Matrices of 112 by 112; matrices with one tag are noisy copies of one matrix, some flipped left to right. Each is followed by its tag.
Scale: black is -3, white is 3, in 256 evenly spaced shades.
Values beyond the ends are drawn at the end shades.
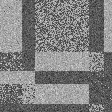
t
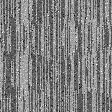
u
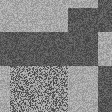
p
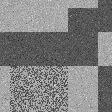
p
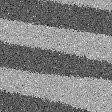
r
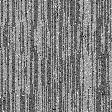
u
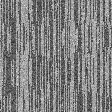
u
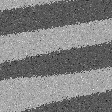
r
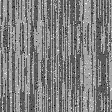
u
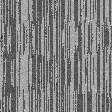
u
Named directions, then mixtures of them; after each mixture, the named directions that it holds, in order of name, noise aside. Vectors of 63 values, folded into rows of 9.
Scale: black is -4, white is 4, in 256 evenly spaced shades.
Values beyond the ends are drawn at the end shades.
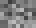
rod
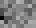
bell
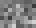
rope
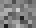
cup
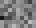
bell, cup, rope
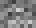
cup, rod, rope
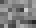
rod, rope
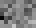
bell, rope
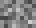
bell, cup, rope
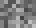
bell, cup, rod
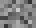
bell, cup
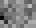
bell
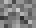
bell, cup
